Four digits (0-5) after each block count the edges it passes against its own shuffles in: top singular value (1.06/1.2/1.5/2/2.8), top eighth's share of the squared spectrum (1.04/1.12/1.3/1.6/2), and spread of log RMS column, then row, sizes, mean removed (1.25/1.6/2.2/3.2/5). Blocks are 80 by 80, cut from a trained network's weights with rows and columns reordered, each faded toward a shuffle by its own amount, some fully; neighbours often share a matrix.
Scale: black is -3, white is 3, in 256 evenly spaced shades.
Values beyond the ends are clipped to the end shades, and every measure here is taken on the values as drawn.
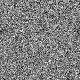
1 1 0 0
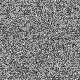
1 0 0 0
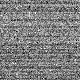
4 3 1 0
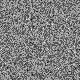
0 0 0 0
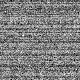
4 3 0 0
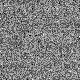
0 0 0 0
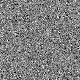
1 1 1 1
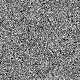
0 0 0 0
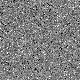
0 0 0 0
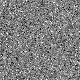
1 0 0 0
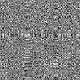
4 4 2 3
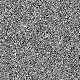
1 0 0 0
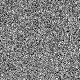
1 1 0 0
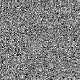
3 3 2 1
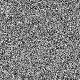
2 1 0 0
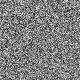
2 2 0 0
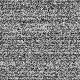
3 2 0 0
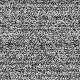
3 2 0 0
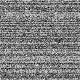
4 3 0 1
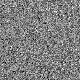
1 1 0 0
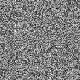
3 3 0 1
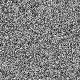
1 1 0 0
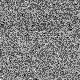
1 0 0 0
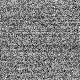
2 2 0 0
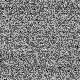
2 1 0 0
